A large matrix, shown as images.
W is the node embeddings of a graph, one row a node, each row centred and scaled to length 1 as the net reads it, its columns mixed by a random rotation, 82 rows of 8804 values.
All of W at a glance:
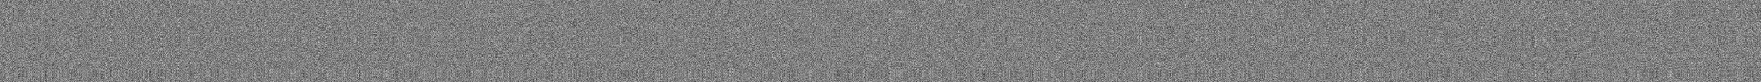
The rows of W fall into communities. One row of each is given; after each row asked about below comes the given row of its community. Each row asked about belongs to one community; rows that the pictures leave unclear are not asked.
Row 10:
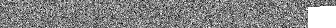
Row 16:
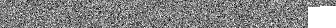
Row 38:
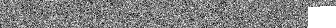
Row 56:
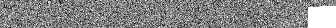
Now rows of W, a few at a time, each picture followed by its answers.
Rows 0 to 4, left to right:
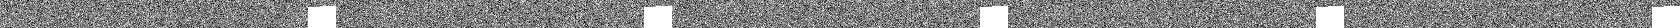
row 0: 56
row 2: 10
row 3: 10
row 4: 16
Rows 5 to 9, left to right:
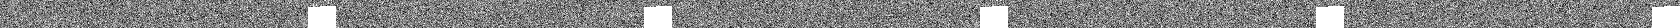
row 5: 38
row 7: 16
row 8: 38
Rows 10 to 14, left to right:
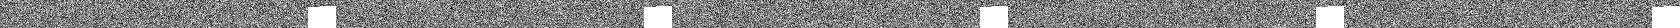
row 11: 10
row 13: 10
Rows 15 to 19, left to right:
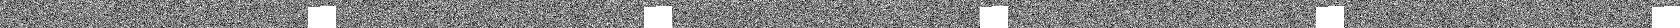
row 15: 10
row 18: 56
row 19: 38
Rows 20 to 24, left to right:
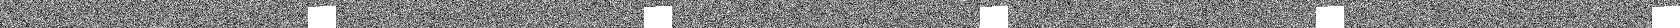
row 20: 38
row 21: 10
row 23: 56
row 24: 16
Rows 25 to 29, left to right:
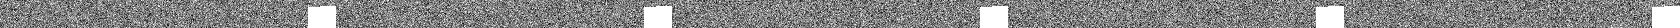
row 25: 38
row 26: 38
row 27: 10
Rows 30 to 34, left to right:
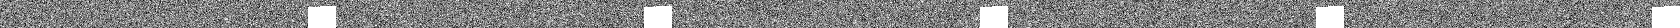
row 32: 38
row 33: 10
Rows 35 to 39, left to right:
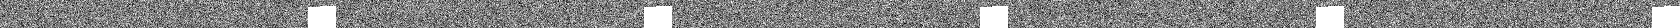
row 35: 56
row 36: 10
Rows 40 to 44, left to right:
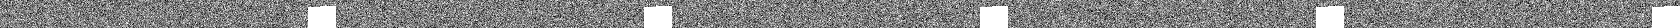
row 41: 16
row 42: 10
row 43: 38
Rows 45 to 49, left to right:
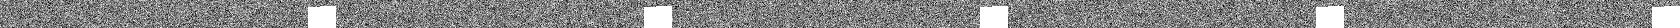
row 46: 10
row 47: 38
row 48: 38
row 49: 38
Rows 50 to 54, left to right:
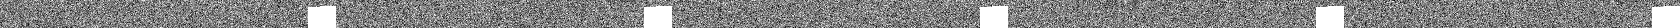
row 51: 56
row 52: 16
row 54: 56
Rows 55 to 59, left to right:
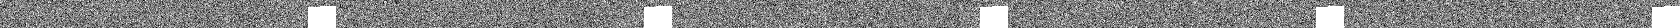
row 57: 56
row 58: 10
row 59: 56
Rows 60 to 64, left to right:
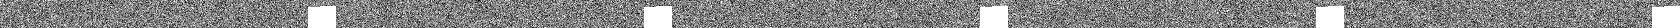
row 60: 38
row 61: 10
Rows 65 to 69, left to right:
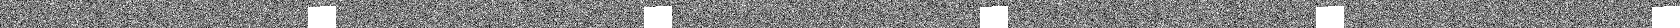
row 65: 38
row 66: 16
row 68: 38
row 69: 56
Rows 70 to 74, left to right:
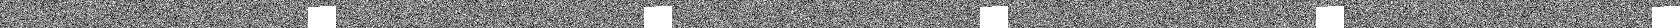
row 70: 10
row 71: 10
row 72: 56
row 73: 10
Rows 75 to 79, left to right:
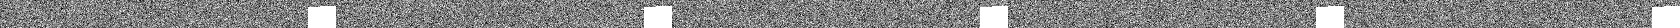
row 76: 10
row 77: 38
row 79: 56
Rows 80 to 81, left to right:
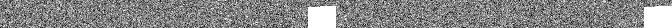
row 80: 10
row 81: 56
